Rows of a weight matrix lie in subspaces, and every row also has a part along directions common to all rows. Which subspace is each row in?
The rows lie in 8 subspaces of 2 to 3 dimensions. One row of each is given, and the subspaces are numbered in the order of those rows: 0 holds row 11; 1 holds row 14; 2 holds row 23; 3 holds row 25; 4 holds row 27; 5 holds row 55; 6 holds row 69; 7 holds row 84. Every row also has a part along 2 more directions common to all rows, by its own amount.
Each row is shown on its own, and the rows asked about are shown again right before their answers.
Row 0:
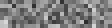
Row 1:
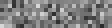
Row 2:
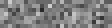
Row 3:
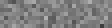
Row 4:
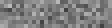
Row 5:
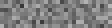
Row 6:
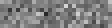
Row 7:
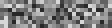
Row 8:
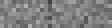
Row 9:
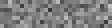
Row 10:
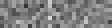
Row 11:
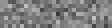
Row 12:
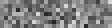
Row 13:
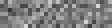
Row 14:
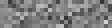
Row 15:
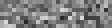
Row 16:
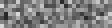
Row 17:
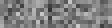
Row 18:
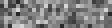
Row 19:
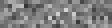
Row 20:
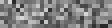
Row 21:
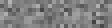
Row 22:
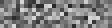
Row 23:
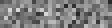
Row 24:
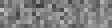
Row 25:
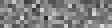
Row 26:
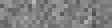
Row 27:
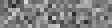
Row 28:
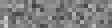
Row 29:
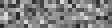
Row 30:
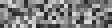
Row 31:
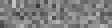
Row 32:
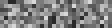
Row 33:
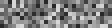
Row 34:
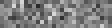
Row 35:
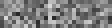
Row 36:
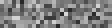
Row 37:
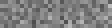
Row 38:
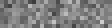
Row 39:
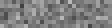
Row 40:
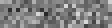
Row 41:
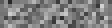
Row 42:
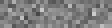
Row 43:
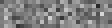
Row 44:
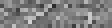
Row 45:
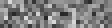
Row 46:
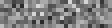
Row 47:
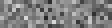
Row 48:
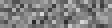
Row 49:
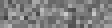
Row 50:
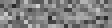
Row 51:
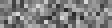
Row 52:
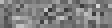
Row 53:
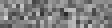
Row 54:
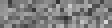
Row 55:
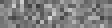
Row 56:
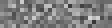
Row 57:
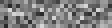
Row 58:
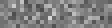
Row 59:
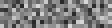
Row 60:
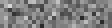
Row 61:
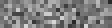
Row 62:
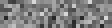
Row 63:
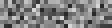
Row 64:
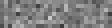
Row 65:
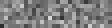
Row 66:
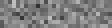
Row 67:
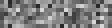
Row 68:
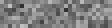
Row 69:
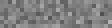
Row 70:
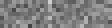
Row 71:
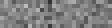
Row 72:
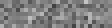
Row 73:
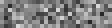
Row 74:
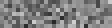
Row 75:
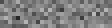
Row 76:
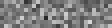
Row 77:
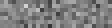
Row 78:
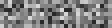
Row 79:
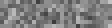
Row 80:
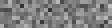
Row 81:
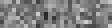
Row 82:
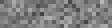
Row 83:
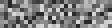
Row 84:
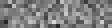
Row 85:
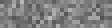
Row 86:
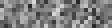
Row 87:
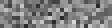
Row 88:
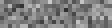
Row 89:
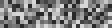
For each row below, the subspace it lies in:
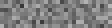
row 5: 1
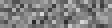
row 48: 1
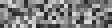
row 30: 1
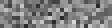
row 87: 2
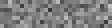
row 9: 1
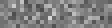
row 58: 5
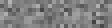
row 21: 4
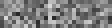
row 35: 2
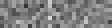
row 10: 0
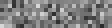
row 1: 6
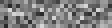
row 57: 7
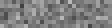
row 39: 4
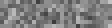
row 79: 2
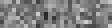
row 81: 2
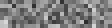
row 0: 7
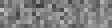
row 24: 5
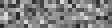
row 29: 4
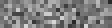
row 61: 2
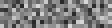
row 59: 1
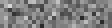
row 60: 7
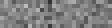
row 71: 0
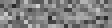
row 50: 4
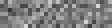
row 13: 0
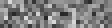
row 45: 3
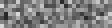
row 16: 4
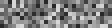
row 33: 6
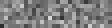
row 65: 5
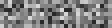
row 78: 4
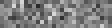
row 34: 5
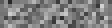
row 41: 3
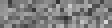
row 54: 1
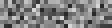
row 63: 3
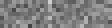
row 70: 0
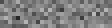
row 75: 6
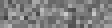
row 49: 3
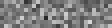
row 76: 3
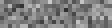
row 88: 0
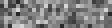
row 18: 4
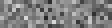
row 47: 0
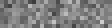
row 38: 7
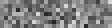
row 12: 2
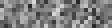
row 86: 7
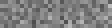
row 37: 1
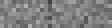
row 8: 0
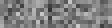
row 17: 2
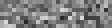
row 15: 6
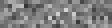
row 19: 0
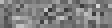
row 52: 6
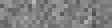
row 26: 7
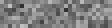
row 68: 0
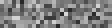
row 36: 5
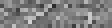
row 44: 5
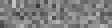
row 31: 6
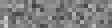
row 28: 7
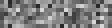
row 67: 4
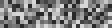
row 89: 7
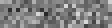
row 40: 2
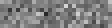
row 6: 2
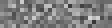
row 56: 5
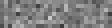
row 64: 4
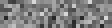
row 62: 3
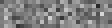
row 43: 6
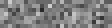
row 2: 4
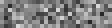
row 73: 6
